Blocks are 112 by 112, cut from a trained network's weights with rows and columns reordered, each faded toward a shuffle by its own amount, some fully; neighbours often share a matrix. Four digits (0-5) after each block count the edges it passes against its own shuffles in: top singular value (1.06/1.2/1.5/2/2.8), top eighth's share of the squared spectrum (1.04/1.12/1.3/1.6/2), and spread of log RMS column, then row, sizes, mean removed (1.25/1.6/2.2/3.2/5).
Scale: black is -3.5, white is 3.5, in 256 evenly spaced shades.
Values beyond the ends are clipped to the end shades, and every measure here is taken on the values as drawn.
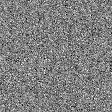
1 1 0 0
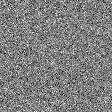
0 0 0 0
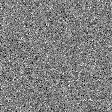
0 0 0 0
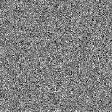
3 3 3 1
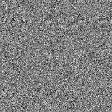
3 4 2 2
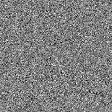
3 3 0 2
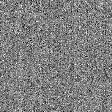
2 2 0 2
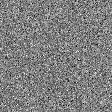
0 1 0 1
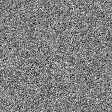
0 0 0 0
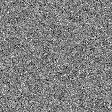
0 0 0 0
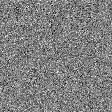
0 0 0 0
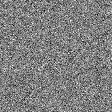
1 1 0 0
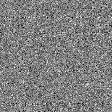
2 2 0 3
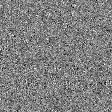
2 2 0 2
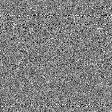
2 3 0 3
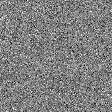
0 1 0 1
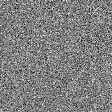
1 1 0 1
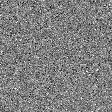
1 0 0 0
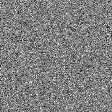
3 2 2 0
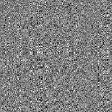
4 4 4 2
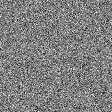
1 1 0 0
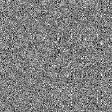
3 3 3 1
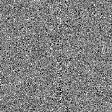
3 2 2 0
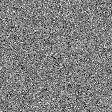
1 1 0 1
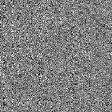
3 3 3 1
